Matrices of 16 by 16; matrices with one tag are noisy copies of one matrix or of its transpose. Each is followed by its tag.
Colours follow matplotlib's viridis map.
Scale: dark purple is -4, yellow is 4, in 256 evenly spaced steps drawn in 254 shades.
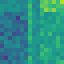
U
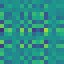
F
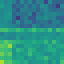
U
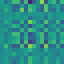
F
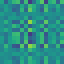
F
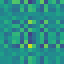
F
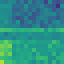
U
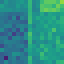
U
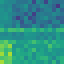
U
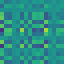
F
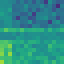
U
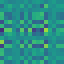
F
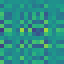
F
